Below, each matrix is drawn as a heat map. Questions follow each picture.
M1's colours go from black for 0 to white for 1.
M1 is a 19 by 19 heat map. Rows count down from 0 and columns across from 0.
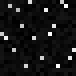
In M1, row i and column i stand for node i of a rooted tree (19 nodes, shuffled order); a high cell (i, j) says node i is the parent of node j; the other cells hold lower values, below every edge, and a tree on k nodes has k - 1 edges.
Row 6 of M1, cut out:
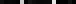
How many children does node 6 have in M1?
2
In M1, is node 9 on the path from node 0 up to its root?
yes
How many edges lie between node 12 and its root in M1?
2
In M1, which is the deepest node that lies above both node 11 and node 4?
2
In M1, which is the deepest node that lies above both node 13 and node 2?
1
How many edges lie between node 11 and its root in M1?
3
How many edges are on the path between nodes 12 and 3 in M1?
1
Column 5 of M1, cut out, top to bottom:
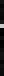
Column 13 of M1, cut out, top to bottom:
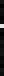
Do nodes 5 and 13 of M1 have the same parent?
yes
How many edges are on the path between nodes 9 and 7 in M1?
3
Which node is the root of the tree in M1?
9
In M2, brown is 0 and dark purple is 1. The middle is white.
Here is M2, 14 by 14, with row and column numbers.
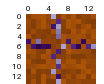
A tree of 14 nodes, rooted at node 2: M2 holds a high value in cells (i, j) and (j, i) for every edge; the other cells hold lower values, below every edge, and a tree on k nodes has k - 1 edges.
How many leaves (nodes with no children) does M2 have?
11
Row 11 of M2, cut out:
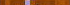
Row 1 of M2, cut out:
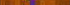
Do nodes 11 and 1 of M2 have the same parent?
no
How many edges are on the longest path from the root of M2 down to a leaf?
2
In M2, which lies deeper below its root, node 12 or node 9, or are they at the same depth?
the same depth
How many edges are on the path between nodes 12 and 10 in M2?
2
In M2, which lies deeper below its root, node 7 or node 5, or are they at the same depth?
node 7
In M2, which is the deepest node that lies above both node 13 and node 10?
6
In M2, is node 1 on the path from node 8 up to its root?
no
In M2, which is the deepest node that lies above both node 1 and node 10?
6
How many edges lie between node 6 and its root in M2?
1
